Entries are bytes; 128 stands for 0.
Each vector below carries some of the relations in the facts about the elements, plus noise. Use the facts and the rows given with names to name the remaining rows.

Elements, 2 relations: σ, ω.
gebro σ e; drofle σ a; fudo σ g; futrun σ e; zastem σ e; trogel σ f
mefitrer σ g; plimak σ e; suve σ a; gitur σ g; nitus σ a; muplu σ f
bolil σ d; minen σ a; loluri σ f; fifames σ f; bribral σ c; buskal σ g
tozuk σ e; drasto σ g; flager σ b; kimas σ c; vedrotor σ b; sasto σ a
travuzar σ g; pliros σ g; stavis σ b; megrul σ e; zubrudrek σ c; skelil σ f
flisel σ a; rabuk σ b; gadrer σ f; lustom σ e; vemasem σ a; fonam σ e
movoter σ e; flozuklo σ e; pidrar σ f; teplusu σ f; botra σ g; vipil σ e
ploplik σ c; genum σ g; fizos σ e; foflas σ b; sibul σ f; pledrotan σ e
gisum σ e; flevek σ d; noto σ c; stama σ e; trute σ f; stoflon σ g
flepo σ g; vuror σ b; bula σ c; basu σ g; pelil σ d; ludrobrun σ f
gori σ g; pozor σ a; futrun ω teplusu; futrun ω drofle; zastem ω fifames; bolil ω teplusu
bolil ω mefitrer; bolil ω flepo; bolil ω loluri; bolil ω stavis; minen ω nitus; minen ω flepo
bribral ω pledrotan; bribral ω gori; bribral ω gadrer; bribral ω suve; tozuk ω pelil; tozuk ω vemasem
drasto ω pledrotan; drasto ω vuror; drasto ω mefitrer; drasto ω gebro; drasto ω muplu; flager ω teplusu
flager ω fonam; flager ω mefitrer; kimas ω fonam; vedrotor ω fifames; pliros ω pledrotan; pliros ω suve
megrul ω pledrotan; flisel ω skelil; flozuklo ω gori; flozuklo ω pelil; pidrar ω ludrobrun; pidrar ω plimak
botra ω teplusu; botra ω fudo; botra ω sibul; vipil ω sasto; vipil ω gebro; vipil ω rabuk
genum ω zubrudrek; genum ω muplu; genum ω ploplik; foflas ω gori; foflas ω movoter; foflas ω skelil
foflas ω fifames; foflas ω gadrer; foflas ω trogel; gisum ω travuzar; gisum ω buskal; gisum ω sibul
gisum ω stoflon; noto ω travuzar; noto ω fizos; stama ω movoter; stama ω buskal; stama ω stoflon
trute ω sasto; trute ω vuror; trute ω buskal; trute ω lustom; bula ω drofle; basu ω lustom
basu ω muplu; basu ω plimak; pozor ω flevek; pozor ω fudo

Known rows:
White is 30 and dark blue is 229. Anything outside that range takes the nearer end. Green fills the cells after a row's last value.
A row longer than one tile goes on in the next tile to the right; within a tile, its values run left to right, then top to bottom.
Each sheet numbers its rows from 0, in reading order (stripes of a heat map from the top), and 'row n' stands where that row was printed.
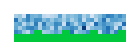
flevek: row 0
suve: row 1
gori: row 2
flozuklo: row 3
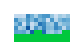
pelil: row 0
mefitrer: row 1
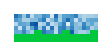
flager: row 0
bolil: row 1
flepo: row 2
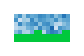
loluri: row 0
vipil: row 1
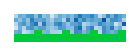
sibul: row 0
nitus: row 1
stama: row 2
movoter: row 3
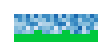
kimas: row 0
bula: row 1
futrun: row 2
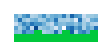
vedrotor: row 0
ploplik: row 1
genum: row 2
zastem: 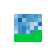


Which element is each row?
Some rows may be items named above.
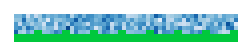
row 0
buskal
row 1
pidrar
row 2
fizos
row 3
gisum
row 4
vemasem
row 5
drasto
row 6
bribral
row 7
pozor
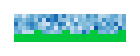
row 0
drofle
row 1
noto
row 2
muplu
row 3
flisel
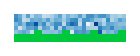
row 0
stavis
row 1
vemasem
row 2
pledrotan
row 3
gitur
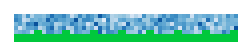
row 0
stavis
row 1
stama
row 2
movoter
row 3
drasto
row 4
sasto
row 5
fizos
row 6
minen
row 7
ludrobrun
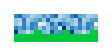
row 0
botra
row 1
foflas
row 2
botra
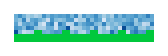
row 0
fudo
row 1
trute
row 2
loluri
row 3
muplu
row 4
megrul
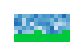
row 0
fonam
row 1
vipil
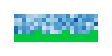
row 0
pliros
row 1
teplusu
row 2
movoter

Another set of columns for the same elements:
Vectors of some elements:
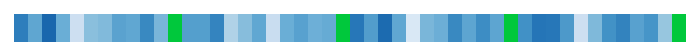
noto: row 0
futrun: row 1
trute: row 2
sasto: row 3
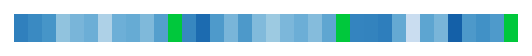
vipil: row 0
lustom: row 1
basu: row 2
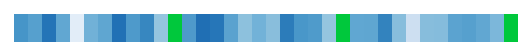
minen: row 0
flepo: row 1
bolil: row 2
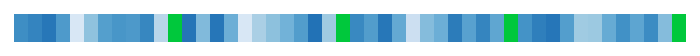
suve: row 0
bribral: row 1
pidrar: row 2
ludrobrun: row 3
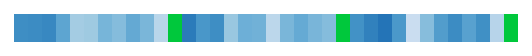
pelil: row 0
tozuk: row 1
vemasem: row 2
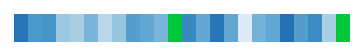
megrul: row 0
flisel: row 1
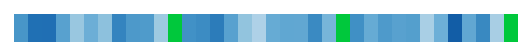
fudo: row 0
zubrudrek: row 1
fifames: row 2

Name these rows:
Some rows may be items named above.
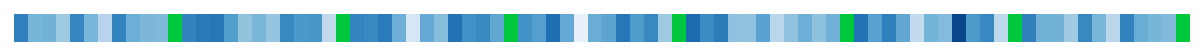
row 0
zastem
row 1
gori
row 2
drasto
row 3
pozor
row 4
gisum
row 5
foflas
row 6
zastem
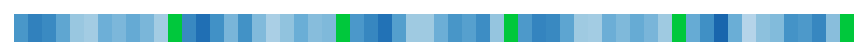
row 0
flevek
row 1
fizos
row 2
loluri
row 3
flevek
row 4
teplusu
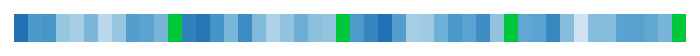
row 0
megrul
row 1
movoter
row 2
loluri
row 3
bolil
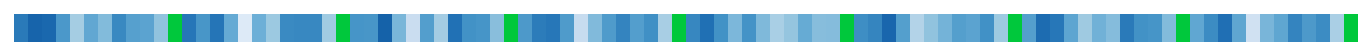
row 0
buskal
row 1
pliros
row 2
botra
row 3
nitus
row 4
fizos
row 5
sibul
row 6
mefitrer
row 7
drofle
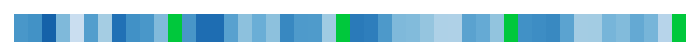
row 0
botra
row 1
fudo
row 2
pledrotan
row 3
pelil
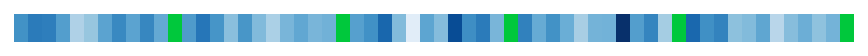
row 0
muplu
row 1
fonam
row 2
flager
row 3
vedrotor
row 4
stama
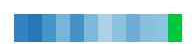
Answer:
movoter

